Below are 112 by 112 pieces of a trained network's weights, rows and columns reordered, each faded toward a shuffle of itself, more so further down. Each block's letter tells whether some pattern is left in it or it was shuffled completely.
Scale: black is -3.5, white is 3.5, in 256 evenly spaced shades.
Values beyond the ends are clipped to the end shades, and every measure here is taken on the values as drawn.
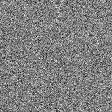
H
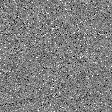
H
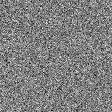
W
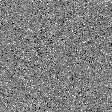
W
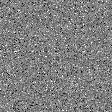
H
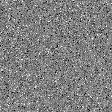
W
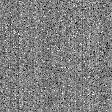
H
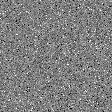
W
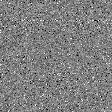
H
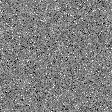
W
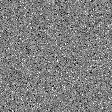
W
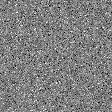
W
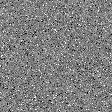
W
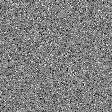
W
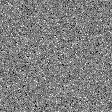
W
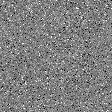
W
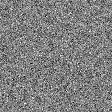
W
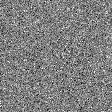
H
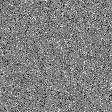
W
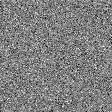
W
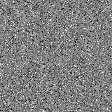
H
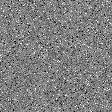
W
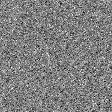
H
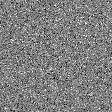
W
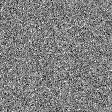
H
